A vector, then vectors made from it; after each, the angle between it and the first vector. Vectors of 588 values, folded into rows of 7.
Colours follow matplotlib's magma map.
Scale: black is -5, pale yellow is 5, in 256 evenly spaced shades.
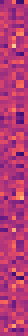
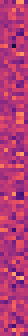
nearly opposite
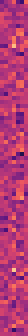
nearly parallel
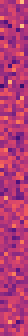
partly opposed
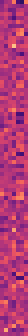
nearly parallel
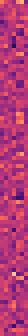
nearly opposite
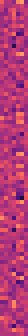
nearly opposite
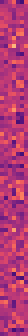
nearly parallel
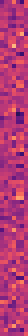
nearly parallel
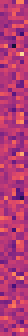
nearly opposite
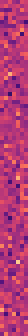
orthogonal
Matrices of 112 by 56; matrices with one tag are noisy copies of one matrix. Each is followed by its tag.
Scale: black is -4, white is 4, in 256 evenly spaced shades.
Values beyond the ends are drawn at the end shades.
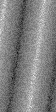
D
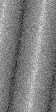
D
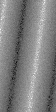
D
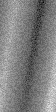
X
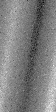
X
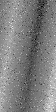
X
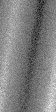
X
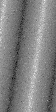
D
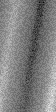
X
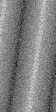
D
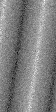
D
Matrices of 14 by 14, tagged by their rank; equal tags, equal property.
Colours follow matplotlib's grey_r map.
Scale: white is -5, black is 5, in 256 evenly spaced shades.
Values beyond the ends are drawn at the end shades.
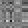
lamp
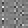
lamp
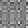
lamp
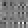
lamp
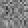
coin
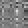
lamp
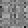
coin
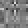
lamp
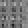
lamp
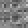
coin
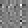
lamp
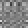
lamp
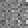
coin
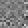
coin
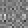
coin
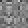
coin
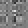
lamp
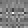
lamp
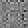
coin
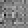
coin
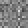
coin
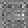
coin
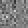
coin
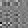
lamp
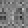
coin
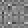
lamp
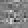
coin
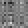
lamp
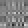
lamp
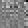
coin
